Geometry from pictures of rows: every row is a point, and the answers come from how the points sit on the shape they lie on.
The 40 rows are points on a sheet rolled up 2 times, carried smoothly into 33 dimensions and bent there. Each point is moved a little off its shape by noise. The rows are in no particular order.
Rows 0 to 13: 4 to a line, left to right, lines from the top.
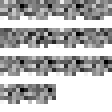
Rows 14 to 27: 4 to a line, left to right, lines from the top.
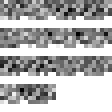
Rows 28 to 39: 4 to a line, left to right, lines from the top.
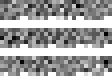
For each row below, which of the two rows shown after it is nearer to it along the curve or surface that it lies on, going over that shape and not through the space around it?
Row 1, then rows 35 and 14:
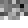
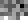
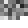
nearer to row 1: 35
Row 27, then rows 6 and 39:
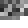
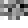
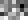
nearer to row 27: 6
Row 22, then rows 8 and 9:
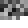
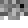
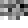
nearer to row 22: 9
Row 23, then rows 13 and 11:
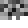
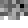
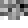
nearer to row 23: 11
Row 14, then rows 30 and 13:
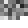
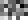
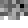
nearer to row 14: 13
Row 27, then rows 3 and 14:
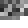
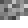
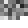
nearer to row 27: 3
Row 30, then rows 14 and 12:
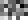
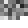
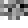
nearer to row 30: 12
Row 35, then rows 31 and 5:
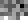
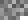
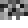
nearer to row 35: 31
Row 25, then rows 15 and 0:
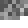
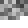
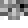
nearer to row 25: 15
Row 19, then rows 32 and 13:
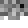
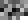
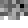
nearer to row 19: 13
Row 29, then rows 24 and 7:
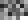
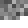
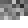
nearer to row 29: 24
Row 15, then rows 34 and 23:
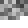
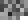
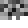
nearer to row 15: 34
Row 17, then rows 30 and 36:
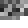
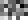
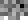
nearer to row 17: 30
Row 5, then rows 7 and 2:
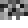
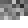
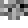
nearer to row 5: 2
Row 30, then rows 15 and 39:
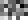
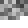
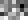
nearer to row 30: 39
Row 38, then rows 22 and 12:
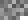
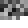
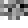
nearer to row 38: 22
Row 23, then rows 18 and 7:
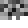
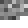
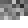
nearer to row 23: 18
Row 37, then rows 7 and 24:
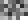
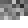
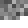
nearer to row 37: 24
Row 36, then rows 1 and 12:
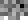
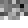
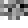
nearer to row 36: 1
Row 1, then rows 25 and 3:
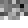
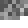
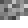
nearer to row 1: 3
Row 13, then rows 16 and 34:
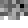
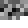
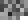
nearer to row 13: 34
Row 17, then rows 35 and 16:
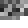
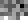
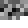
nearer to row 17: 16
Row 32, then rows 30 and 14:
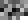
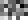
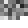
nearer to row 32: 30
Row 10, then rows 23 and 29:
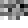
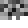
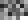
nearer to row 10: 23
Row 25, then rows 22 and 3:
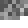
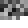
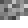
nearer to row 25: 3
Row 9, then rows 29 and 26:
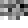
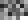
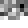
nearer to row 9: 26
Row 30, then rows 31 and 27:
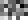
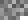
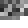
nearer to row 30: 27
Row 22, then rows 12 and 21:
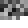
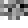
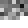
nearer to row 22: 12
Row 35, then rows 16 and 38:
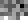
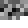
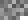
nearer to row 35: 38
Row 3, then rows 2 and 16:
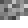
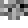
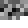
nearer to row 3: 16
